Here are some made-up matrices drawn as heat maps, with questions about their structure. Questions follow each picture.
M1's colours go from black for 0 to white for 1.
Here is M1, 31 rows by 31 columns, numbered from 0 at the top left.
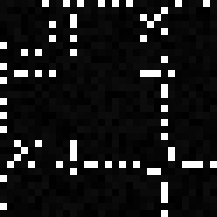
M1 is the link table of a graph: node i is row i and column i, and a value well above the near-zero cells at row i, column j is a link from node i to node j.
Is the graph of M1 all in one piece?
no
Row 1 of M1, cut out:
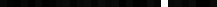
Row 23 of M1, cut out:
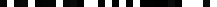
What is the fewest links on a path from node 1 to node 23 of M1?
1
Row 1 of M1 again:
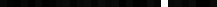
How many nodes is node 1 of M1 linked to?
1
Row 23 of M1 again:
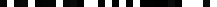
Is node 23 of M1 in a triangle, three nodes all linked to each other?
no
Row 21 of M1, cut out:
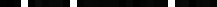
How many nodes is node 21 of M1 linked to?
3
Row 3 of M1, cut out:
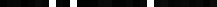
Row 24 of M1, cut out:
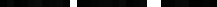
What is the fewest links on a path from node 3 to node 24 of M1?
2
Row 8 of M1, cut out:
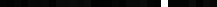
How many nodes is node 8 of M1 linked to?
1
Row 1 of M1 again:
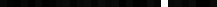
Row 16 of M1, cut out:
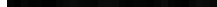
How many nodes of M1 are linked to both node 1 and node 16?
0
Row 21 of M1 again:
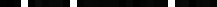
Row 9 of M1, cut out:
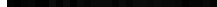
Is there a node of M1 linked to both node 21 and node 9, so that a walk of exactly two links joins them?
no
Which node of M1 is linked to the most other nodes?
node 23
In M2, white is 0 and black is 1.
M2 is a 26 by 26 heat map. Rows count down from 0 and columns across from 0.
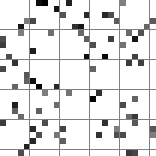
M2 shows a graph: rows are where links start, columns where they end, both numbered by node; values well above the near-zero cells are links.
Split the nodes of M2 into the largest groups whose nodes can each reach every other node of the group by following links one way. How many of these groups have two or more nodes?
1
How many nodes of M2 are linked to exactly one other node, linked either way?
4
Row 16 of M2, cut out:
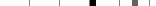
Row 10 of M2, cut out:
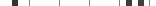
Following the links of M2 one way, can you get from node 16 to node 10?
yes
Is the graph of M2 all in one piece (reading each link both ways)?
yes
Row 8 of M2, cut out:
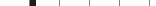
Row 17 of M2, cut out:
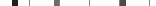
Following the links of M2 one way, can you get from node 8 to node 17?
yes
